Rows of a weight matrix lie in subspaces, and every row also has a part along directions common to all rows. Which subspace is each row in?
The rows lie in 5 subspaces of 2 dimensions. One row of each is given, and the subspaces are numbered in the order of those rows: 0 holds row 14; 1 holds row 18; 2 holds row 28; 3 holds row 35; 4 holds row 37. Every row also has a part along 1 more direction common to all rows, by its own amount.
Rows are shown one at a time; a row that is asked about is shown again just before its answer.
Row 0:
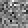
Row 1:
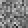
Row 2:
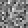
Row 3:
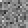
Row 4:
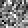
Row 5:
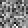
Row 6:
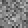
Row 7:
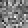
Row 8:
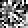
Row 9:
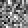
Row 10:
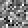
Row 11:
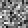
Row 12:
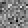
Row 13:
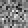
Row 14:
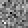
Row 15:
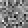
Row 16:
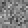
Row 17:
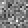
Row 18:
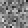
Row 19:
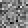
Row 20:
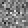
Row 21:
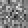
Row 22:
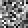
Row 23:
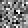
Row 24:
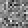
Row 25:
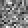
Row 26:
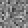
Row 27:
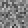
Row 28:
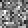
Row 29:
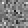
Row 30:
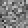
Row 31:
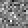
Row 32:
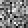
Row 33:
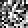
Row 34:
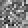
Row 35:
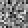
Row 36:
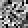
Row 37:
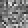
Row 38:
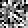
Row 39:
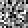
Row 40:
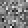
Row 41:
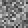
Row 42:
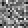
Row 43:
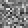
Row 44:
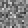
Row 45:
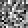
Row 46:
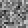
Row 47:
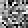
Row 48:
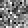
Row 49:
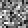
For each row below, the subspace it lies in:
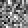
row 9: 1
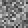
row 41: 1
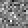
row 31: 4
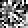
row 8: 0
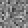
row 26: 3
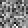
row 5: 3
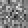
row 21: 1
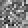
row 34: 4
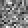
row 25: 0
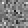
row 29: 0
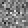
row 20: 0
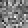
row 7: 4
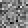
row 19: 2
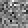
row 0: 4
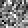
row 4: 0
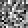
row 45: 3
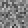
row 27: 3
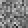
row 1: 3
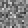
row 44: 3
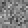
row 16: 2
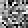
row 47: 4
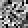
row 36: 4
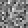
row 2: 3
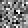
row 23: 0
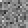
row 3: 2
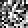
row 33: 3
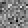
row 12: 2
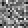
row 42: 0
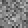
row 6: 1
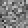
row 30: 1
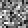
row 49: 2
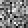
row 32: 3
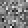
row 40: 1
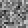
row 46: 2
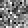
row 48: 3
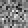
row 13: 1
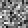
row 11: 2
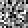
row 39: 3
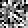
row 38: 0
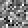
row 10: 4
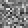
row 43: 0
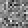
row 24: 4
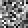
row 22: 1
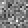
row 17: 2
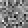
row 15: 4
